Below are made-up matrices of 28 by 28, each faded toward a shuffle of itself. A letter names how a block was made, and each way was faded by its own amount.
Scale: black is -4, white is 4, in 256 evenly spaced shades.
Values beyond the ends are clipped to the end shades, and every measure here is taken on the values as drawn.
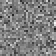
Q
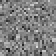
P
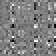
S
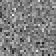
Q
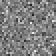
Q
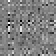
S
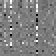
S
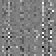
S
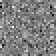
P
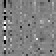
S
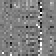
S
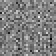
P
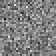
Q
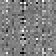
S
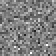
Q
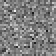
Q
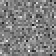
P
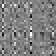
S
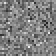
Q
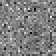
P
